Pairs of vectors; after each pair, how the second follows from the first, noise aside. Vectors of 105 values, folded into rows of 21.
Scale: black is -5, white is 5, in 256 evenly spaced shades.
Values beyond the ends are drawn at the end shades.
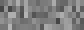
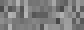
copied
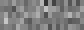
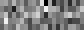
scaled up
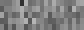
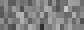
shuffled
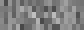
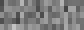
shuffled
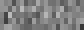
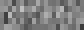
copied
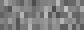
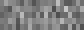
copied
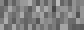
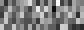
scaled up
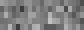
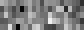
scaled up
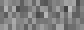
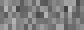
copied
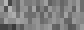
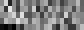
scaled up
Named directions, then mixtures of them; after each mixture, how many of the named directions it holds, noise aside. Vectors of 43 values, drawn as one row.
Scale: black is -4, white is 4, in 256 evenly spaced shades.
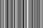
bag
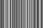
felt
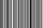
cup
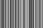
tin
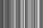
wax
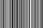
two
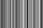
three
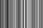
two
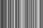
three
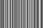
one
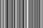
one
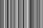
three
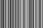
one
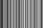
three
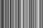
two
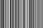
two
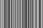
one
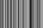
three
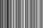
two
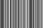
three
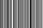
one
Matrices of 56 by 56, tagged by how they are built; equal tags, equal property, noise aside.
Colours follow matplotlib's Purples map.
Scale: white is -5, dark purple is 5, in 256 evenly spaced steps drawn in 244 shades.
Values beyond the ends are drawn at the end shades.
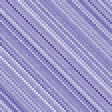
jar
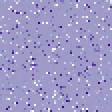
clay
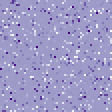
clay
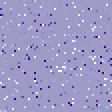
clay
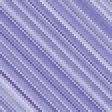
jar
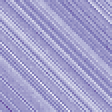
jar
